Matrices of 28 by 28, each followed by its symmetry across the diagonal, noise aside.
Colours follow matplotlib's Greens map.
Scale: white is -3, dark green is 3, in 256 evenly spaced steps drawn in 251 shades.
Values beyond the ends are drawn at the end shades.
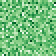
antisymmetric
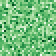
neither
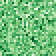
neither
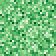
symmetric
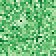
symmetric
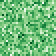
neither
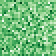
antisymmetric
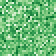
symmetric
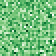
antisymmetric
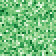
neither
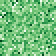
antisymmetric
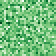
antisymmetric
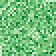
symmetric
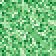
symmetric
